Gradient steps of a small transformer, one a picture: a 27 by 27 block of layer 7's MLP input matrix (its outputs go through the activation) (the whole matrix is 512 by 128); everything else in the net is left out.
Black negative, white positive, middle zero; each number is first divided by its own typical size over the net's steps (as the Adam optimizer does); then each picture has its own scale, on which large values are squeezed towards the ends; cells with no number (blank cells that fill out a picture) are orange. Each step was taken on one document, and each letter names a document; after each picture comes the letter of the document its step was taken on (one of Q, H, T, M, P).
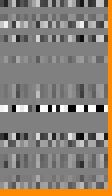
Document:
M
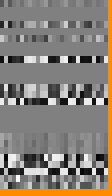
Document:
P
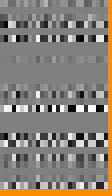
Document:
M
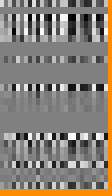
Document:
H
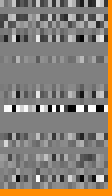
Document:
M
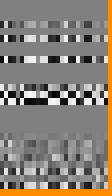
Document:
P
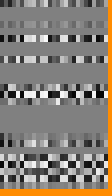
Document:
P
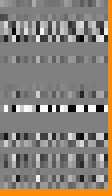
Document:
M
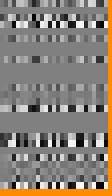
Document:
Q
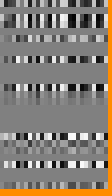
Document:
H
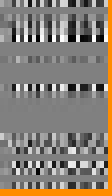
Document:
H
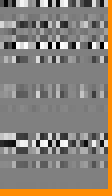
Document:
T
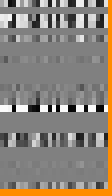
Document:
Q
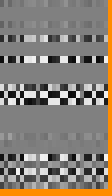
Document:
P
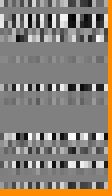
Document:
H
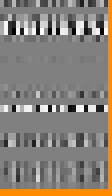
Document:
M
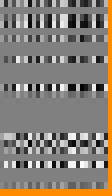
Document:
H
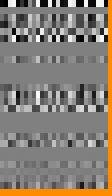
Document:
M
